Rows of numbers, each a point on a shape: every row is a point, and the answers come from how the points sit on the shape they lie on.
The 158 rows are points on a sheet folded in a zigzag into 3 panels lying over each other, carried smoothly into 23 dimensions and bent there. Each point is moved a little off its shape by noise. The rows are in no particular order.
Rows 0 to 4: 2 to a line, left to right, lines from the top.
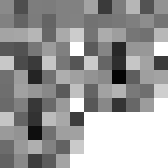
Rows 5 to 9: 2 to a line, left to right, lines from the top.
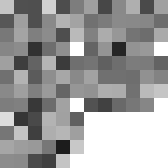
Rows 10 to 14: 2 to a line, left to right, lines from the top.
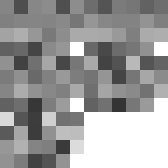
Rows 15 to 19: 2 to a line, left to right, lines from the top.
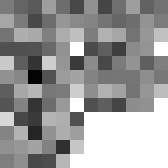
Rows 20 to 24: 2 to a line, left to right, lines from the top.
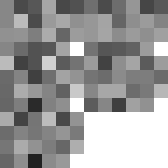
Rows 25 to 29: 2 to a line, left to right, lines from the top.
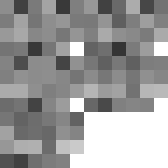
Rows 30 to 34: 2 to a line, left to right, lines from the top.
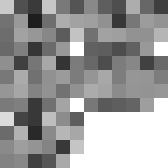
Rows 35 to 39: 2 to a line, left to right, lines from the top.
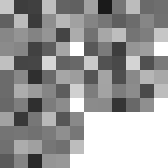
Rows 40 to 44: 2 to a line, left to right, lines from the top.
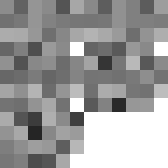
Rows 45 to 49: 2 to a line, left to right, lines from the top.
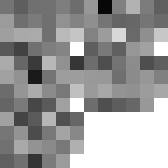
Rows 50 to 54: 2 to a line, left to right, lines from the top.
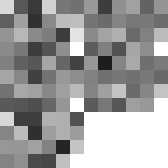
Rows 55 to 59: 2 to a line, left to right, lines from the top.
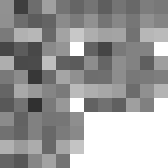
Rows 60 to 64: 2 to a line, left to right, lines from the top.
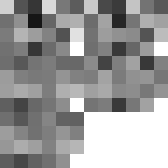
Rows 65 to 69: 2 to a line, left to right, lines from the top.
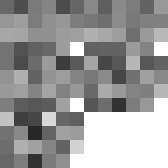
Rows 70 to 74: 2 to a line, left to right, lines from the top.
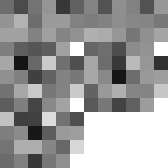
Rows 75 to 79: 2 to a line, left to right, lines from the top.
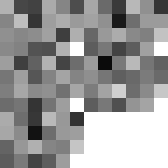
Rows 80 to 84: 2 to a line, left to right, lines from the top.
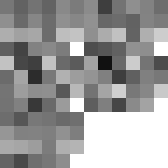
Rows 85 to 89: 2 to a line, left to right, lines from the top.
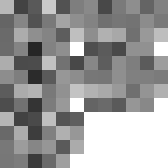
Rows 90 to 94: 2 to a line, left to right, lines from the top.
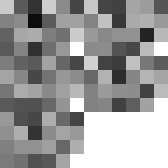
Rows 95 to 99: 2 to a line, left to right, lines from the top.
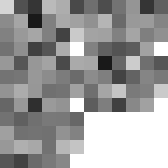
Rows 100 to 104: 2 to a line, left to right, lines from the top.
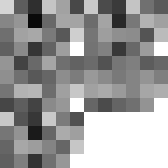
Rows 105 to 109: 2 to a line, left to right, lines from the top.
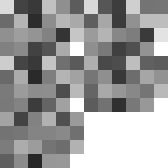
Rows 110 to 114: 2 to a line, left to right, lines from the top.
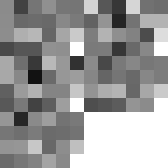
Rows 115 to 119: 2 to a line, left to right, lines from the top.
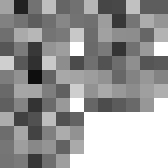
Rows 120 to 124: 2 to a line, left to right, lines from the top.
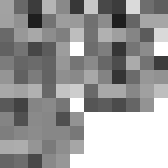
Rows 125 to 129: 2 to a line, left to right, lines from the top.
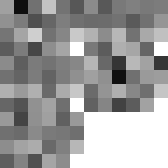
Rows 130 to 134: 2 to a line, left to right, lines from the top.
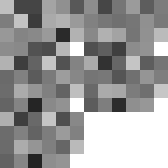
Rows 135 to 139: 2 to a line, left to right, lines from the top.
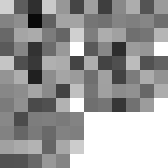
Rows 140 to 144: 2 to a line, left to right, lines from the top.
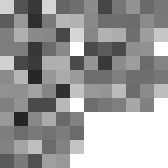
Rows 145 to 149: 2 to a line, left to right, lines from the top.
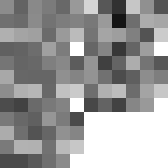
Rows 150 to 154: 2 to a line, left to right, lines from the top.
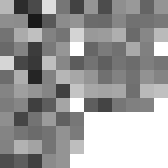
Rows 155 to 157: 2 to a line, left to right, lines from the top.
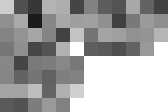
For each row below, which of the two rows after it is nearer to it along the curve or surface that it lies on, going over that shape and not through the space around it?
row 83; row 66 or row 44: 66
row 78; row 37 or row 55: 37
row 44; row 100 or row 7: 100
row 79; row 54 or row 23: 54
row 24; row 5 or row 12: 5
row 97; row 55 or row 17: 55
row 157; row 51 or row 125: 51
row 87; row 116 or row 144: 116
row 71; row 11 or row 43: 43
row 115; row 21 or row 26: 26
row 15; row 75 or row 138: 75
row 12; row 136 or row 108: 108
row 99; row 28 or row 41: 28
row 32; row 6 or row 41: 41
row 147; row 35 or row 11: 11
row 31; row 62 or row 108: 62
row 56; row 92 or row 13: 92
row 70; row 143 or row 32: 32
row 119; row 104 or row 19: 104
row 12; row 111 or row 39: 39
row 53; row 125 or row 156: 125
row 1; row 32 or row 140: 140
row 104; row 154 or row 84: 154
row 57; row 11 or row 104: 104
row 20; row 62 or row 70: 70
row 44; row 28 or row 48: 48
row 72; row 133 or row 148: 133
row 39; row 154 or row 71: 71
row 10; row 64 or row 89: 89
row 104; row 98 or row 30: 30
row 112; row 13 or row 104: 104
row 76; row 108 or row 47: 47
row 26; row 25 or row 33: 25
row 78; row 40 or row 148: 40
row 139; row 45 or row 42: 42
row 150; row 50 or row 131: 50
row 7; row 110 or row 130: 110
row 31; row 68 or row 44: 44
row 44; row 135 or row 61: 135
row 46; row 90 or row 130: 90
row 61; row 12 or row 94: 12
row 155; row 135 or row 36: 135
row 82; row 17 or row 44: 17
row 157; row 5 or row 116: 116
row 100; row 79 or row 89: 79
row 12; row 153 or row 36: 36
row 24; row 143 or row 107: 143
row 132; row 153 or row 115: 115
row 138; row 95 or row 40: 95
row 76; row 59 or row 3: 3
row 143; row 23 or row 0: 23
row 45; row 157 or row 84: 84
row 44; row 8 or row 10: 8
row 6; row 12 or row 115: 115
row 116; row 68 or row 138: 138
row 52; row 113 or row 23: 113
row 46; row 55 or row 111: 111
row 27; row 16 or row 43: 16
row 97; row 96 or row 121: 121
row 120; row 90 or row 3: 3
